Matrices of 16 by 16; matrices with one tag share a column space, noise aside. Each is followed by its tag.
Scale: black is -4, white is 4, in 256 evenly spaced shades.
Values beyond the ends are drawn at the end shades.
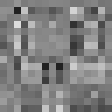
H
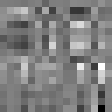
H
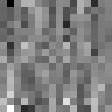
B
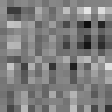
H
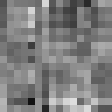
B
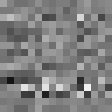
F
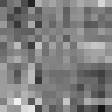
B
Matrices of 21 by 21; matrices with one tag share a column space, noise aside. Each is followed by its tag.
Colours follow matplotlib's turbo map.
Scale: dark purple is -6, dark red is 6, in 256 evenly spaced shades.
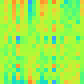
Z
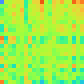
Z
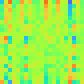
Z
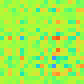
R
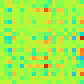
R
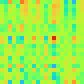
Z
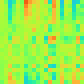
Z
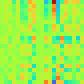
Z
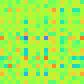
R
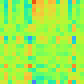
Z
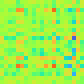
R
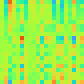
Z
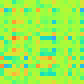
R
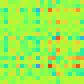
R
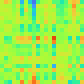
Z
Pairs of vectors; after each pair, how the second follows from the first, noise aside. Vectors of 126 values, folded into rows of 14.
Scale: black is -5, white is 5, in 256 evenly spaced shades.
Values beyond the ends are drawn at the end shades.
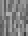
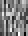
scaled up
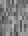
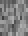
sign-scrambled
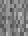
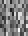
scaled up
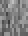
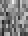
scaled up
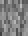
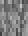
copied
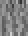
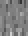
partly zeroed
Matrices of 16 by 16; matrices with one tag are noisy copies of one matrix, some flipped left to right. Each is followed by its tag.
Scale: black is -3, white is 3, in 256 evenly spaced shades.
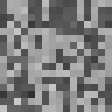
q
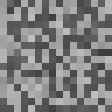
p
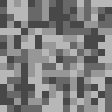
q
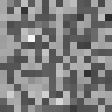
p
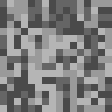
q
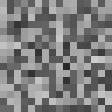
p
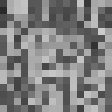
q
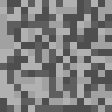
p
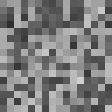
q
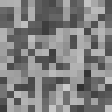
q
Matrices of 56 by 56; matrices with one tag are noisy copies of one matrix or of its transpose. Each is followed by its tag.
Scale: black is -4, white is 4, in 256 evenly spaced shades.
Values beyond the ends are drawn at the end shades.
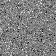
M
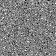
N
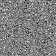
N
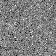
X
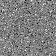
N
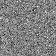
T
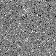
X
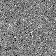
X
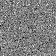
N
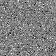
T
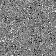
M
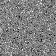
M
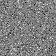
T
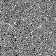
X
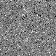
X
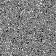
M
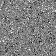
M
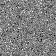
M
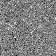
X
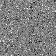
M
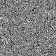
T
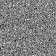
N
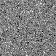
M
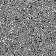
M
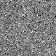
X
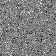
M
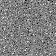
N
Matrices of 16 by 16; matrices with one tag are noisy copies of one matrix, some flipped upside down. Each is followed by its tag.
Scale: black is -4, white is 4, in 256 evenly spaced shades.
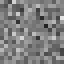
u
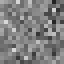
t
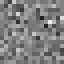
u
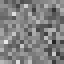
t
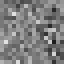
t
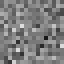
u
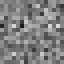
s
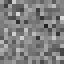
u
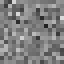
u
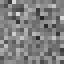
u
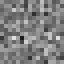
s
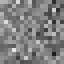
t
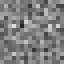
s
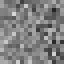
t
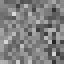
t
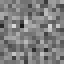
s
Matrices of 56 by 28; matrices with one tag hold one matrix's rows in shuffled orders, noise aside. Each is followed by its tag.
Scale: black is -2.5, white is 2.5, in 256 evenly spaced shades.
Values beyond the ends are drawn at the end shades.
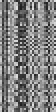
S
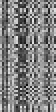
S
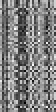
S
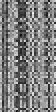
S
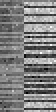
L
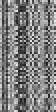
S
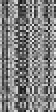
S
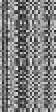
S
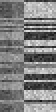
L
